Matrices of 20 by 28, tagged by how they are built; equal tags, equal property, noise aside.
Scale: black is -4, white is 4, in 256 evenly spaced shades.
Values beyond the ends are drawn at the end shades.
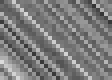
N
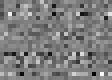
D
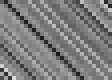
N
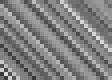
N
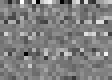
D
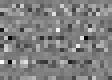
D
